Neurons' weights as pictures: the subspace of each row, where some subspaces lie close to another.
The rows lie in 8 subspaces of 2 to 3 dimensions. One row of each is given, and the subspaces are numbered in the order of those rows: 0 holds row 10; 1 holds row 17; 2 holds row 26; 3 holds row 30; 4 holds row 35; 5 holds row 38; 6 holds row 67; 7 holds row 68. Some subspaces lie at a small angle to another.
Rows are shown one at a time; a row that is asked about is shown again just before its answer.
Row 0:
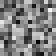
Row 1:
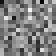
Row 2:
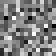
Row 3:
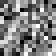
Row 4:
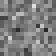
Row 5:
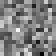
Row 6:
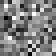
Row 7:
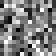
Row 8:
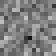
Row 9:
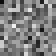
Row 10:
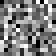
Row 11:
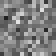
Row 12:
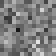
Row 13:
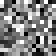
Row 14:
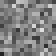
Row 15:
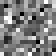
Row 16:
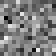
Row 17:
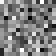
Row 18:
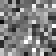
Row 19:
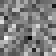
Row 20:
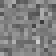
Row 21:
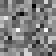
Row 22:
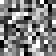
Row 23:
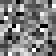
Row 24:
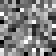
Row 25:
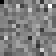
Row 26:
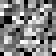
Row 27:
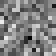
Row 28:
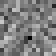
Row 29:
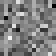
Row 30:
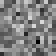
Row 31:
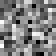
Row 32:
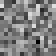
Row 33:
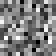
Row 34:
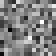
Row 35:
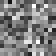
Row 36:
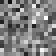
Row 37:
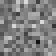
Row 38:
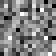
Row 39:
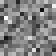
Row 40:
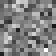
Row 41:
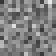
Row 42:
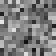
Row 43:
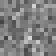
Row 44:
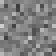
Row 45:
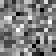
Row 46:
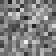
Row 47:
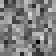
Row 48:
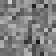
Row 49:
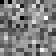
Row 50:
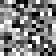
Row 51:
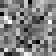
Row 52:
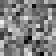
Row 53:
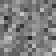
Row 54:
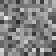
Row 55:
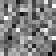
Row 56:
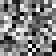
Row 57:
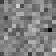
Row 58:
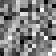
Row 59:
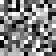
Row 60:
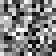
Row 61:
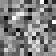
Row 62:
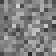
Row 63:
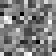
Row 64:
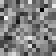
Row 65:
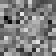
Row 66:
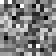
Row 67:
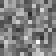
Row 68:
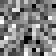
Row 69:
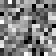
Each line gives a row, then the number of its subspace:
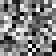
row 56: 4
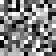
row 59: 0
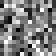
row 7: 6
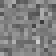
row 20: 6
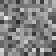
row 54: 4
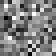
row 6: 4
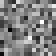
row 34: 3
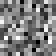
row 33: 5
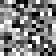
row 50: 3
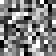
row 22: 0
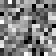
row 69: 4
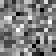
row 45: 3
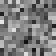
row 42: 4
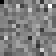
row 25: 1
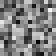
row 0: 6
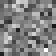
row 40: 6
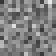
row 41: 0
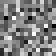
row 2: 1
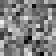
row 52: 3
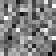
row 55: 5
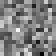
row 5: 3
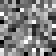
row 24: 4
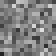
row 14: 6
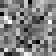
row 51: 2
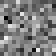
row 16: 2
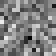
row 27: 7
